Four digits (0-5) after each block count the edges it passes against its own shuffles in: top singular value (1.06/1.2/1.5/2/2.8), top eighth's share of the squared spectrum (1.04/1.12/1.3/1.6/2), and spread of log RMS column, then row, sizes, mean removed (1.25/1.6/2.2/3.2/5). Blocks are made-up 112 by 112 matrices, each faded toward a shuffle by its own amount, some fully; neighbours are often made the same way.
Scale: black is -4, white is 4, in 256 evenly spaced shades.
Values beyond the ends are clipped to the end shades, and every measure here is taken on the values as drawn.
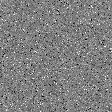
0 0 0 0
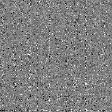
2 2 3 2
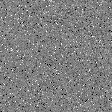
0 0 1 0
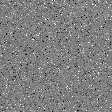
0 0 0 0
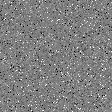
0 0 0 0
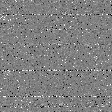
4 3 0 2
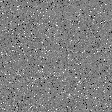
0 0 0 0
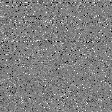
3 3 0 2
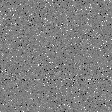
2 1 0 1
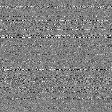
3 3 0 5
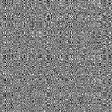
5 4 3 3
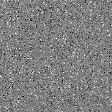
1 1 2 0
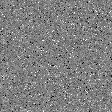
2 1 0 0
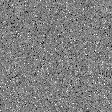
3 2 0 0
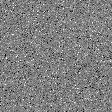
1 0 0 0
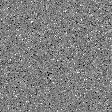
1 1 0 0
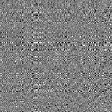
5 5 3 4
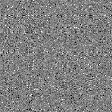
4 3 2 2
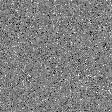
1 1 0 0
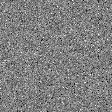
1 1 1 0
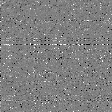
4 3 1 2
